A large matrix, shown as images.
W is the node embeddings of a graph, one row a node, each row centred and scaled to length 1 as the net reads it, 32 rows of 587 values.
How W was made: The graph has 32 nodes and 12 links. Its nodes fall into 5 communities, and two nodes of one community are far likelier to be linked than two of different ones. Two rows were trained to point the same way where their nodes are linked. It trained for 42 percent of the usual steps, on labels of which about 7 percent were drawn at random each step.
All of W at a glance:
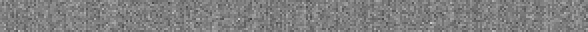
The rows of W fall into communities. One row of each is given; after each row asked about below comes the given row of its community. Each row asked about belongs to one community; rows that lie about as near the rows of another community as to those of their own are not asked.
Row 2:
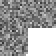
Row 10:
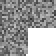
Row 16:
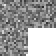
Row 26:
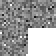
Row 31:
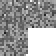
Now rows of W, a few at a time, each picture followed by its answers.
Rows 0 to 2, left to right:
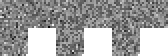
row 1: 31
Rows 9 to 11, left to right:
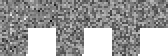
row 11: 26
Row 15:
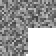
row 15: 2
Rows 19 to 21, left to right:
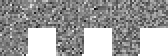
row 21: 10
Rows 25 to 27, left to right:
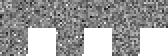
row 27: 16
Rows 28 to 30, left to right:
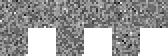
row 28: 2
